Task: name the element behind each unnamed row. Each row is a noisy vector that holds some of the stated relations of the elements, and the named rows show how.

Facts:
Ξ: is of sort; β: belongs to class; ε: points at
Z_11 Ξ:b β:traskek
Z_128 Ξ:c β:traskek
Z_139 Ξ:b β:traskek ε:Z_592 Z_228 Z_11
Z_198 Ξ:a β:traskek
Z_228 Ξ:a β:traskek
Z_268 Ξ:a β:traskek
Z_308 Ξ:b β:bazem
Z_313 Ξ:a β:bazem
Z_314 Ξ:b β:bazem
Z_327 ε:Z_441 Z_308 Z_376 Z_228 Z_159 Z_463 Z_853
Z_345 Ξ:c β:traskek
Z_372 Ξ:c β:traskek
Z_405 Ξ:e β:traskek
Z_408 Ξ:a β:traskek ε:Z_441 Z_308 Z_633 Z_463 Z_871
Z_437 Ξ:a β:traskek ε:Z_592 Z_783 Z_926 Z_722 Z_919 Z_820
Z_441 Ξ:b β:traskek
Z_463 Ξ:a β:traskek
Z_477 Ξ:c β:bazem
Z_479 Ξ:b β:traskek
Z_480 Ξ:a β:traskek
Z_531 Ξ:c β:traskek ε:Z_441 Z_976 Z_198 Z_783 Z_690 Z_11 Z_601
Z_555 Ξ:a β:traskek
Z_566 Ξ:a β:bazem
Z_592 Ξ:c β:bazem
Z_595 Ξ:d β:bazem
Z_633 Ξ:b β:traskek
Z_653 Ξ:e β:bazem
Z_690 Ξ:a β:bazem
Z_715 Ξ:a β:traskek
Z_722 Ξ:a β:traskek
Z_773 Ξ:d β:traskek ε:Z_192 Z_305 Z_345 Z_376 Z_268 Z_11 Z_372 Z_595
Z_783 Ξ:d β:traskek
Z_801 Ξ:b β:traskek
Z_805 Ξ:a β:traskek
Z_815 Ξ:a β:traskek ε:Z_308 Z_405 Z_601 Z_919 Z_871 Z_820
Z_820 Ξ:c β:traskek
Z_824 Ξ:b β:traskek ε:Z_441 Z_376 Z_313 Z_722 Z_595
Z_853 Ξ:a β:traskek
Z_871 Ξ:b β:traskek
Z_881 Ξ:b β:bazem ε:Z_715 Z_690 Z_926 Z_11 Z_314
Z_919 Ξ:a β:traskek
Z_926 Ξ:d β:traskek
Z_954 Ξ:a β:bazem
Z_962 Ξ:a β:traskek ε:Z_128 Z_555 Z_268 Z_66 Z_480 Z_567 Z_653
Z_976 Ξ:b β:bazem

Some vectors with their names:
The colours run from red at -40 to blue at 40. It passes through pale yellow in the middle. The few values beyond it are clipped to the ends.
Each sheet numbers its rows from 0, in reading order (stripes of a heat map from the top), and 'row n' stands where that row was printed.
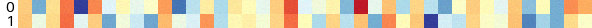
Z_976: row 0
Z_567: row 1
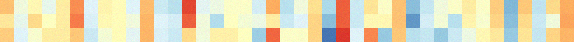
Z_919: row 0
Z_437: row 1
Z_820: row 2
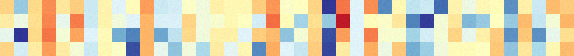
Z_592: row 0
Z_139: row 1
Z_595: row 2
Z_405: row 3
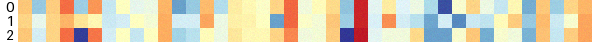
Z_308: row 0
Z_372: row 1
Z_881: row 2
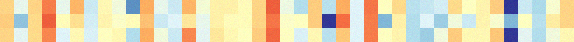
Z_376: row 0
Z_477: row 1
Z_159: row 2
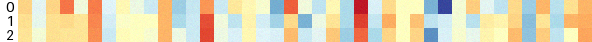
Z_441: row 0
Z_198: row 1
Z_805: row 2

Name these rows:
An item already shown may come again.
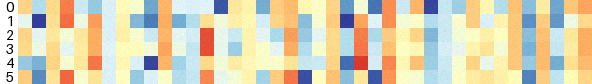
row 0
Z_653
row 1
Z_595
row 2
Z_722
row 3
Z_228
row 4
Z_783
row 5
Z_313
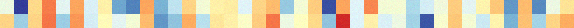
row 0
Z_595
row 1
Z_308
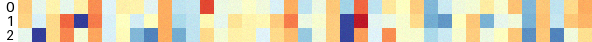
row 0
Z_919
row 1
Z_881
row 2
Z_595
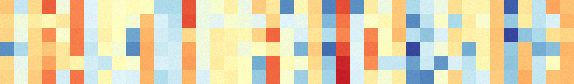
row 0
Z_690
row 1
Z_815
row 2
Z_601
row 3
Z_773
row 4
Z_372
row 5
Z_11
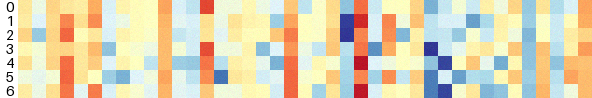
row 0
Z_408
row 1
Z_531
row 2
Z_477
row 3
Z_268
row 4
Z_633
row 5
Z_128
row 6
Z_139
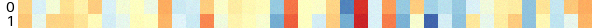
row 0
Z_820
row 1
Z_345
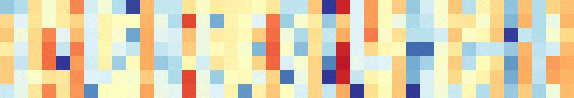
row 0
Z_926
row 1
Z_853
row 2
Z_376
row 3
Z_824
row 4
Z_314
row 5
Z_715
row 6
Z_962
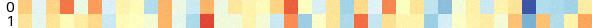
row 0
Z_327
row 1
Z_463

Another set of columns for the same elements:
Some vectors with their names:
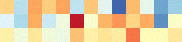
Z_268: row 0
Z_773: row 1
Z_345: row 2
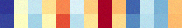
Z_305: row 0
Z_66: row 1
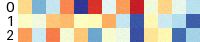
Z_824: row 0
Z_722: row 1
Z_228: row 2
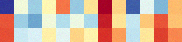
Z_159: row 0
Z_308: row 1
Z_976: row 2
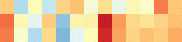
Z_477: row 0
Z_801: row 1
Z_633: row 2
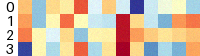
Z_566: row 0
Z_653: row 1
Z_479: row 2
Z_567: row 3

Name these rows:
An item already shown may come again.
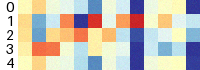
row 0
Z_815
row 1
Z_824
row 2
Z_313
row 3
Z_437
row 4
Z_815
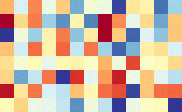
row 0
Z_228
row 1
Z_139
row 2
Z_159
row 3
Z_690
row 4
Z_128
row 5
Z_824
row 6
Z_881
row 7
Z_815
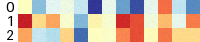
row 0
Z_408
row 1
Z_11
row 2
Z_441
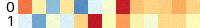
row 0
Z_871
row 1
Z_595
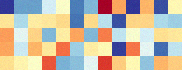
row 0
Z_327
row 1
Z_463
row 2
Z_592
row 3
Z_962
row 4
Z_405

